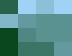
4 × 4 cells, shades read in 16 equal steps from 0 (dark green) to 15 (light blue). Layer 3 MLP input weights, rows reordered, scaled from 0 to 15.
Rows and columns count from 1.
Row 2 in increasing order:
8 8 9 12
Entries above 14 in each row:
2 0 0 0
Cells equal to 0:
2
